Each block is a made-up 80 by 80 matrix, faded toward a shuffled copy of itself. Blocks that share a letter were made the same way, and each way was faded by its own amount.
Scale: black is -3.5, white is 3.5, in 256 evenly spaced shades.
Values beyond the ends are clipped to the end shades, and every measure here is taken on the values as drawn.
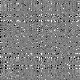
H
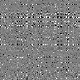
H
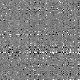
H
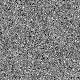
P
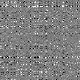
H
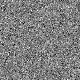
P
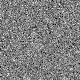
P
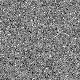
P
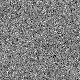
P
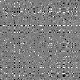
H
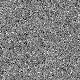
P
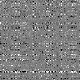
H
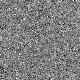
P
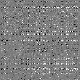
H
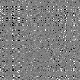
H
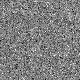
P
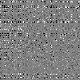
H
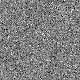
P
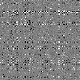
H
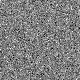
P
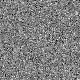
P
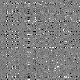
H
